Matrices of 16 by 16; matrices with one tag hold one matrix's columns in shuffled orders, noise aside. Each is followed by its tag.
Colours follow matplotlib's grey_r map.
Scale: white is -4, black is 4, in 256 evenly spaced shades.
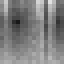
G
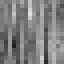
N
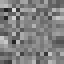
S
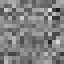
S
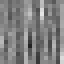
N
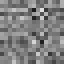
S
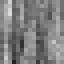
N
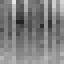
G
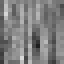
N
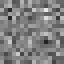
S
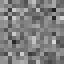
S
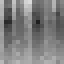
G
